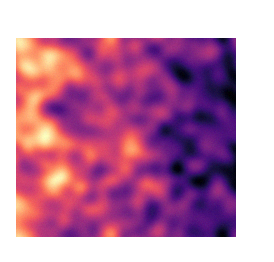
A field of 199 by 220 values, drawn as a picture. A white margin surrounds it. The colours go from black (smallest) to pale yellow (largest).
No lone cell stands out from its neighbours. The top left is the ninth with the highest average. There is an overall slope up to the left. There are no regular stripes. The texture varies smoothly and slowly.
